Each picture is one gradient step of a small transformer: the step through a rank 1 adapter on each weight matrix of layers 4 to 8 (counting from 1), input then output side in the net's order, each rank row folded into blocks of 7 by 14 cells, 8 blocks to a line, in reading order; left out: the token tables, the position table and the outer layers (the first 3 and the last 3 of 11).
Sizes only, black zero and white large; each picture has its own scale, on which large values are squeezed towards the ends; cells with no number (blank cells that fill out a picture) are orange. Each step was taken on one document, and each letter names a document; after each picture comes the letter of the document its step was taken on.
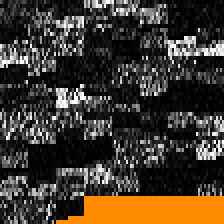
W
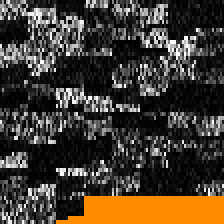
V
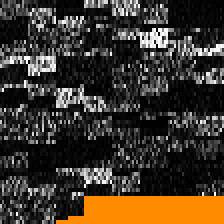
V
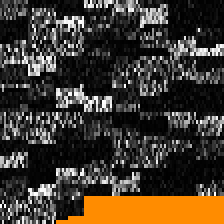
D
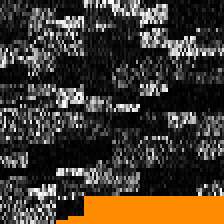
W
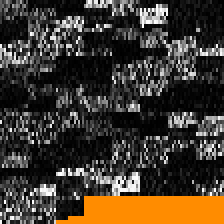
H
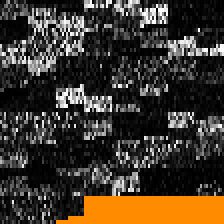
V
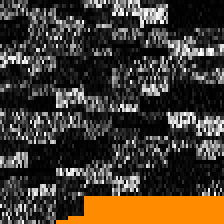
V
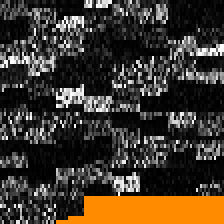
D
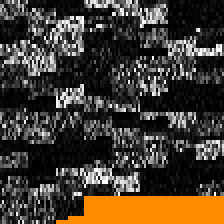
D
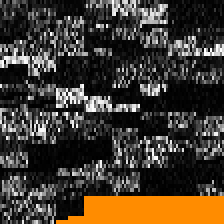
W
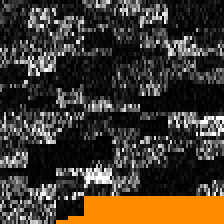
W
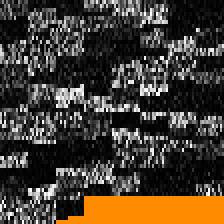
D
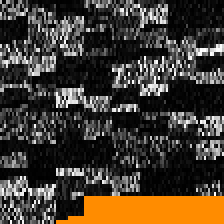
V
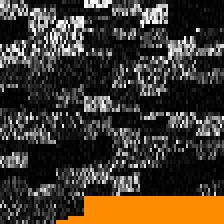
D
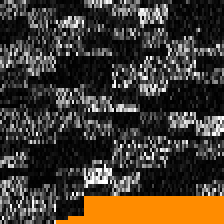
H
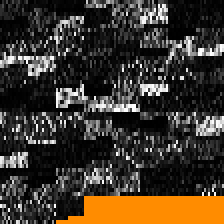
V
